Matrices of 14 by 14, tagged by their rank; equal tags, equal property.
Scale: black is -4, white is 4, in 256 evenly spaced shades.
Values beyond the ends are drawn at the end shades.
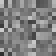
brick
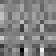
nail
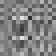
nail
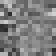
brick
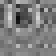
nail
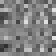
brick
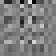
nail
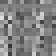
brick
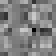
nail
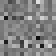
brick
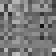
brick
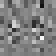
nail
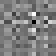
nail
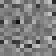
brick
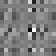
nail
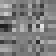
nail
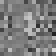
brick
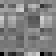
nail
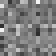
brick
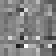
brick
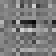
nail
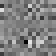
brick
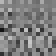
brick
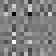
nail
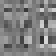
nail
